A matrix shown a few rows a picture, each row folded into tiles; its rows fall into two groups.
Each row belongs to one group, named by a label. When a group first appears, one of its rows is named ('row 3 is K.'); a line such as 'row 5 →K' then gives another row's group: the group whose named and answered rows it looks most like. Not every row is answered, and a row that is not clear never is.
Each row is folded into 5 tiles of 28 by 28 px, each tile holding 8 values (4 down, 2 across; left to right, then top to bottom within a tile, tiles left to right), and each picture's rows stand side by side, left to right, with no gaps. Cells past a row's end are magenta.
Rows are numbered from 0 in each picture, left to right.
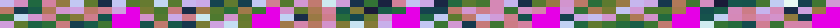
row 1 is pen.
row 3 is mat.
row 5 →mat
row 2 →pen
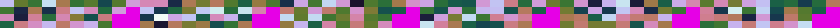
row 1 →mat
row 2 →pen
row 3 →mat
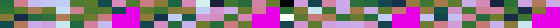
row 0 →pen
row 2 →pen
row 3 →pen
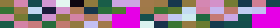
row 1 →mat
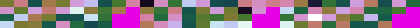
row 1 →pen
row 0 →mat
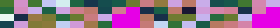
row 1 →pen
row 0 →pen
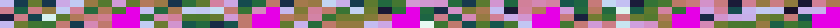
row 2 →pen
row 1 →mat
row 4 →pen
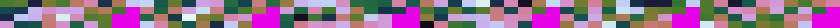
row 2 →pen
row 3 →pen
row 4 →pen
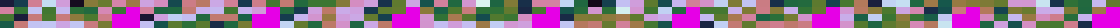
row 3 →pen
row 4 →mat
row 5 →pen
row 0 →pen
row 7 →pen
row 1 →mat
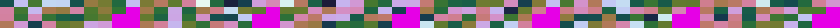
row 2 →mat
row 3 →mat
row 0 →pen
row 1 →pen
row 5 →pen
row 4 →pen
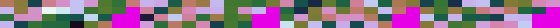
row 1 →mat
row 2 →mat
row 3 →pen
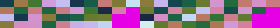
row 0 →pen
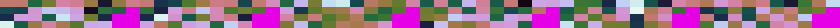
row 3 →pen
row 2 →pen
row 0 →mat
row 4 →mat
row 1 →mat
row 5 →pen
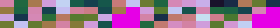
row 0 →pen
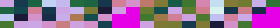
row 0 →pen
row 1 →mat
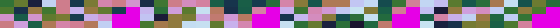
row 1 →pen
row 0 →pen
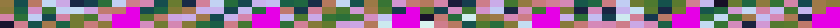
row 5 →mat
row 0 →pen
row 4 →pen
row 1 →mat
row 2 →pen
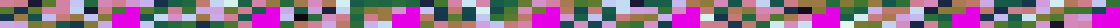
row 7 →mat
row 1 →mat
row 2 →pen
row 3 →pen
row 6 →mat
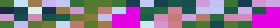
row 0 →pen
